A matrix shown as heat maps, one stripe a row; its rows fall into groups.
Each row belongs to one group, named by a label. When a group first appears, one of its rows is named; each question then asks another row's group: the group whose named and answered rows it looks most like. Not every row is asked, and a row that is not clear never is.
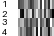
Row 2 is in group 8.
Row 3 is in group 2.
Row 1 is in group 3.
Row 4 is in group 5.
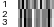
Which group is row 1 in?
3
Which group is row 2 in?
5
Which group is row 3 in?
5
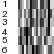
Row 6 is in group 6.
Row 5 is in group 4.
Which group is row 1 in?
2
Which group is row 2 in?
5
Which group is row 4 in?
5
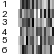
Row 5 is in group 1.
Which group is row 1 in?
6
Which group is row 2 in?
1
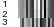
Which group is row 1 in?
1
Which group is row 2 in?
1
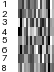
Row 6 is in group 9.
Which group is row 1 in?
3
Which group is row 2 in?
3
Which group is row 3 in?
1
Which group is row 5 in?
2
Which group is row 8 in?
1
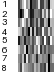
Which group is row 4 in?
6
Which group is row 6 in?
1
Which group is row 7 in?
5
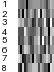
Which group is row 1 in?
4
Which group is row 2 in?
3
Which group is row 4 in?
3
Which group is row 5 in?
3
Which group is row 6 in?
1
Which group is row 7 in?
6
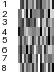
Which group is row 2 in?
2
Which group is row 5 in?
9
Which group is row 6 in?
4
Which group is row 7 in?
5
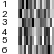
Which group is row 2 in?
4
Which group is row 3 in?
6
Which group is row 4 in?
4
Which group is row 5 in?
4
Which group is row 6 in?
5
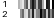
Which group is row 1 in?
9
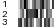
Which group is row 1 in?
9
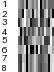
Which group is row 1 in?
1
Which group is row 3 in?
2
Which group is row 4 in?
9
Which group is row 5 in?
4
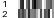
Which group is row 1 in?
6
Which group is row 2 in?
3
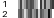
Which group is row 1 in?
1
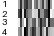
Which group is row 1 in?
5
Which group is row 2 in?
4
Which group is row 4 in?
9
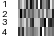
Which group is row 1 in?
2
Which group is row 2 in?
9
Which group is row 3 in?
1
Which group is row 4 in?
3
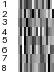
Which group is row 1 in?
5
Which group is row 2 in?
9
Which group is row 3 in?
4
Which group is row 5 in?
9
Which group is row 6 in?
9
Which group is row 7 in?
1
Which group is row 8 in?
1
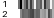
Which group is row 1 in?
4
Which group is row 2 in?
6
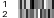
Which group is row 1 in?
9
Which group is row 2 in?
1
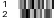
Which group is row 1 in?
9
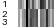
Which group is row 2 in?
2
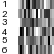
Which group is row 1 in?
6
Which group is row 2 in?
5
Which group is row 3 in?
6
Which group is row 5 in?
3
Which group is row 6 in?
5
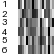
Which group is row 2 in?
6
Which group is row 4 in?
3
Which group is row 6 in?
3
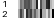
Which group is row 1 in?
5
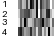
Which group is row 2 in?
5
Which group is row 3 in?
9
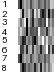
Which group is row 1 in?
4
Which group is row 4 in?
2
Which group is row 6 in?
8
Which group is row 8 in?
6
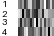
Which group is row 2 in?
6
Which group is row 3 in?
5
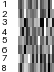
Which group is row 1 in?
5
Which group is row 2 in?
1
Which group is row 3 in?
9
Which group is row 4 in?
6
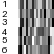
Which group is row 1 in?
8
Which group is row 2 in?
1
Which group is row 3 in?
8
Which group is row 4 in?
4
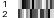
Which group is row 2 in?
2
